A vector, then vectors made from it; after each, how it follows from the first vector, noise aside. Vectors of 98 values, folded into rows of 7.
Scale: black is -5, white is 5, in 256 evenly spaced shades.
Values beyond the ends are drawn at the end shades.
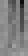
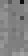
partly zeroed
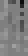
partly zeroed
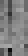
wrapped around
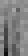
reversed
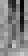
scaled up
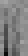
reversed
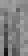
reversed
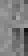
wrapped around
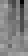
copied
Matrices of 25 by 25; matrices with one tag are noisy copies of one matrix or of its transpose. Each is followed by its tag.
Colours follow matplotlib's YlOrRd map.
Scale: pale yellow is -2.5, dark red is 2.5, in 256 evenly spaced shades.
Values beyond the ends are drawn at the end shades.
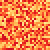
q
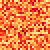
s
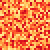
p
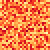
s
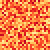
s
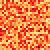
s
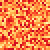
q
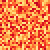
q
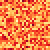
q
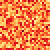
q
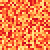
s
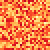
q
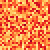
q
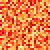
s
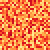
s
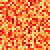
s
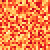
q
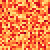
q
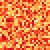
q
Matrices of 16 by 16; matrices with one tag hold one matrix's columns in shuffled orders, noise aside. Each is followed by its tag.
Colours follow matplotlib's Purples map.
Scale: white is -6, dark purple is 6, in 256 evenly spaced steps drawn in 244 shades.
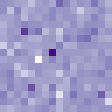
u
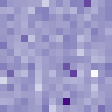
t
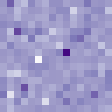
u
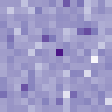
u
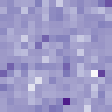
t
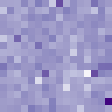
t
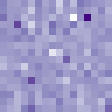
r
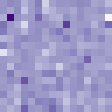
r
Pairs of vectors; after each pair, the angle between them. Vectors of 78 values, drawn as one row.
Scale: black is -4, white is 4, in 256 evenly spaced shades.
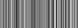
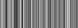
orthogonal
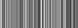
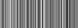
partly aligned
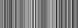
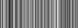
partly aligned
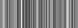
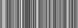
nearly parallel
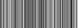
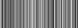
nearly opposite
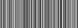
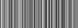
orthogonal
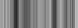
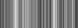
nearly opposite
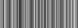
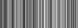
partly opposed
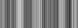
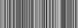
orthogonal
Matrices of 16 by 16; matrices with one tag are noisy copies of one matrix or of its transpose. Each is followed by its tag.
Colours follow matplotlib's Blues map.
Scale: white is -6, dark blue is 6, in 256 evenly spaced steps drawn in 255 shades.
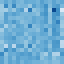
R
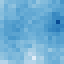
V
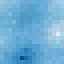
V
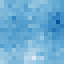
V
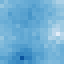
V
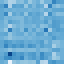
R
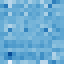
R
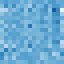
R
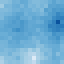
V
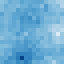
V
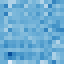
R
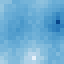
V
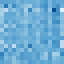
R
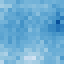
V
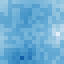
V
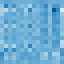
R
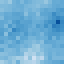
V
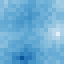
V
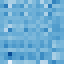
R
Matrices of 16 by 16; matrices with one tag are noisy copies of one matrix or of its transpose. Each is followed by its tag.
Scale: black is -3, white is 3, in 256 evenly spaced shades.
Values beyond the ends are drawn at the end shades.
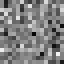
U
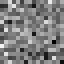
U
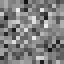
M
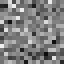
U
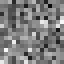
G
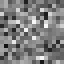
M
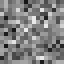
M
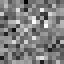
M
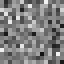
U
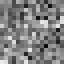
G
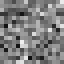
G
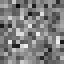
M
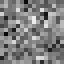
M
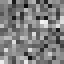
G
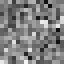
G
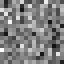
U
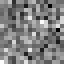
G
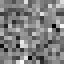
G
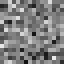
U
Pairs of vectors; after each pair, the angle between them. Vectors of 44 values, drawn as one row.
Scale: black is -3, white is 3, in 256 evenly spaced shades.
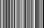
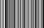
partly aligned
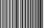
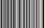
nearly opposite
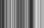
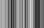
nearly opposite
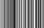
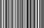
partly opposed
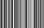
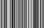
partly aligned
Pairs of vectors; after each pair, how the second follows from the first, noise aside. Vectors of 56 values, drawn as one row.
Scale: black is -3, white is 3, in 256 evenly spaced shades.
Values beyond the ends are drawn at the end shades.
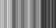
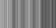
shrunk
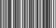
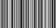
negated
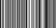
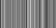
shrunk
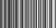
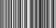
wrapped around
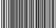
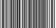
reversed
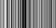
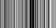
reversed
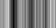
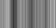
shrunk
